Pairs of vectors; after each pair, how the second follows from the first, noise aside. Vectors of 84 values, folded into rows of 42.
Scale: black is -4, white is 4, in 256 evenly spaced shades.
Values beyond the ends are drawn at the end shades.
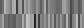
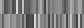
negated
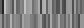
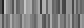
copied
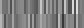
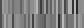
negated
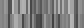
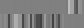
partly zeroed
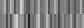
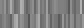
shrunk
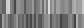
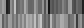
negated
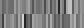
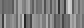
copied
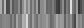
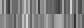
copied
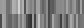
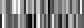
scaled up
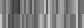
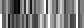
scaled up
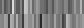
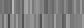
shrunk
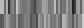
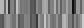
copied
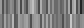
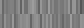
shrunk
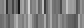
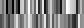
scaled up
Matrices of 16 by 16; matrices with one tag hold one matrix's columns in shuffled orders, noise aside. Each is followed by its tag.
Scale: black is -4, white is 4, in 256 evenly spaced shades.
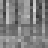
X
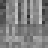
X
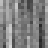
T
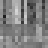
X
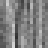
T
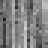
T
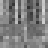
X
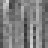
T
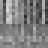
X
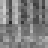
X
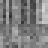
X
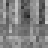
X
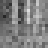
X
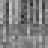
X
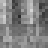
X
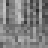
X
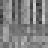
X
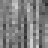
T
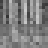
X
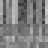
X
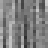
T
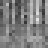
X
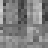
X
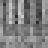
X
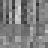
X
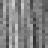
T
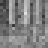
X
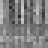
X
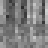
X
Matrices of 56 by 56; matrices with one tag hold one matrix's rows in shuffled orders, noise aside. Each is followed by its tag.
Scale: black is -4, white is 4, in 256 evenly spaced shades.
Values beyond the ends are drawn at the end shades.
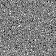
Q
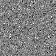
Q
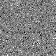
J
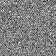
Q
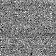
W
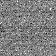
W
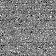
W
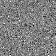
Q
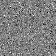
Q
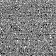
W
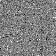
J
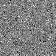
Q
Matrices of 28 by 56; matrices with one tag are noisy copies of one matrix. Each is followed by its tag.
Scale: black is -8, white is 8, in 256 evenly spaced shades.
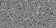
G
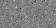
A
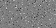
A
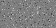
G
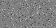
G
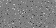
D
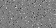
A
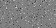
A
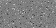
D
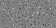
G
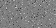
A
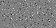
G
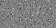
G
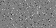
G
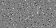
G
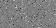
A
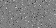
A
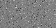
A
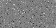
D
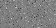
A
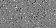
A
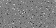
D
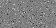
D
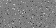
D
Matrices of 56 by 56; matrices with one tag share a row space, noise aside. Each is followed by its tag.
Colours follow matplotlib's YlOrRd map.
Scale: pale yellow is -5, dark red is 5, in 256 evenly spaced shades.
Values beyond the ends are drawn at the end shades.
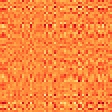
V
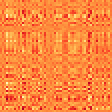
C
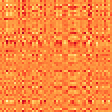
C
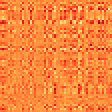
V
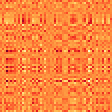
C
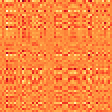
C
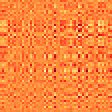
V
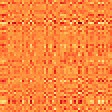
V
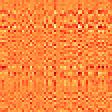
V
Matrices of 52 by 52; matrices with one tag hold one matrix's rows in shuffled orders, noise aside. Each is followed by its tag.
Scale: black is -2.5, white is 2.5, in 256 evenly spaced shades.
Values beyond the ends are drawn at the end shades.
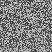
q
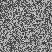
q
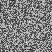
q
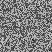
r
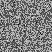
r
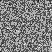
r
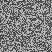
q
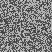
q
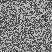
q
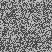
r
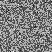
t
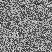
t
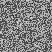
q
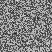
q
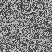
t
